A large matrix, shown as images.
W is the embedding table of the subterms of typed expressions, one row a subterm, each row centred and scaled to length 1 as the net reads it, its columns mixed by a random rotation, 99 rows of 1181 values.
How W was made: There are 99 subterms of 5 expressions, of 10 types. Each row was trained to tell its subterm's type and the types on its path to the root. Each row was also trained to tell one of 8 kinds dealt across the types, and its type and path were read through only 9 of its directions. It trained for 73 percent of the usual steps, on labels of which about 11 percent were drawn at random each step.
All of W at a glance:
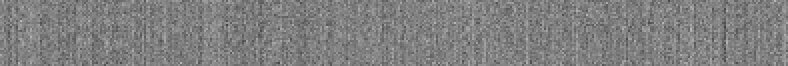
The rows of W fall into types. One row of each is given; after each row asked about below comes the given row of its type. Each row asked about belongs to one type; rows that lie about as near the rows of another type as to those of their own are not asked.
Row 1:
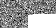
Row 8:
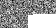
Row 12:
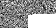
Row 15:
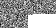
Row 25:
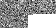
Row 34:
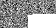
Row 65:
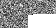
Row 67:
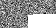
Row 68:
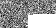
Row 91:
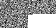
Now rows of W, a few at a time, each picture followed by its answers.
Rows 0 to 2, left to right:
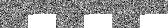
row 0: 15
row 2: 91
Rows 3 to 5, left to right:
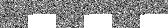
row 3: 34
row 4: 67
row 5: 91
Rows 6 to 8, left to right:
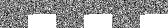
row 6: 68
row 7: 34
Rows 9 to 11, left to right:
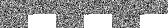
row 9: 68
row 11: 1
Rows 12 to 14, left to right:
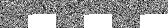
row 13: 8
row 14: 25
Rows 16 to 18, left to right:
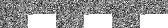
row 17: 25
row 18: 65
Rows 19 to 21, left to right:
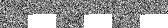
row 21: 8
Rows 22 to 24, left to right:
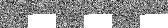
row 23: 34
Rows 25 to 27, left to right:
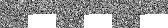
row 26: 15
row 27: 67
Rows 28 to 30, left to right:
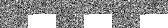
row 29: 12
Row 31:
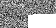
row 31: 12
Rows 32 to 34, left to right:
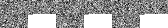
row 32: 91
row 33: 34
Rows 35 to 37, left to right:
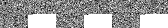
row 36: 12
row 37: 15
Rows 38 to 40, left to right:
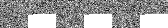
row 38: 65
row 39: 65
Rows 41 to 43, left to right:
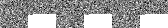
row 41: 91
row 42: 1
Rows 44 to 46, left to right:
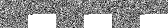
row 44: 91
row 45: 25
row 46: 1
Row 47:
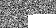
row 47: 8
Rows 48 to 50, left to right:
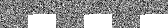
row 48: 8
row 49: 65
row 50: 68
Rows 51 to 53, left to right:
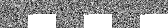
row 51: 12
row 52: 8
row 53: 91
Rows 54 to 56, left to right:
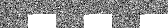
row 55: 25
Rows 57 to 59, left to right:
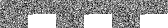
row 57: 25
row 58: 12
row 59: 12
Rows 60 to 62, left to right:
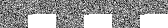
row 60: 12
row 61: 8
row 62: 15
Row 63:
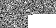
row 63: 8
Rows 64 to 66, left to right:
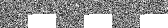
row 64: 12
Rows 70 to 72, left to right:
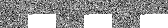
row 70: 12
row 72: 91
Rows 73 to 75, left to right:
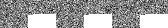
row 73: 65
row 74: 25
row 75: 8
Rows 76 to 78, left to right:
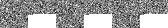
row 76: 67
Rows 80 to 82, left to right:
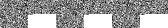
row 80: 25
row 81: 25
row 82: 67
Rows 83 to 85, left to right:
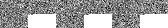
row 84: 25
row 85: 65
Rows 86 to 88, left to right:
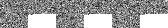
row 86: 91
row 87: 65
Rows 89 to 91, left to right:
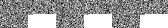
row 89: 8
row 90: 65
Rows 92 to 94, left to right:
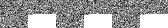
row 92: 1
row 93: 15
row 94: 1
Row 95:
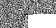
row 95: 15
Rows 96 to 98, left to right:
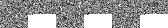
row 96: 67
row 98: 65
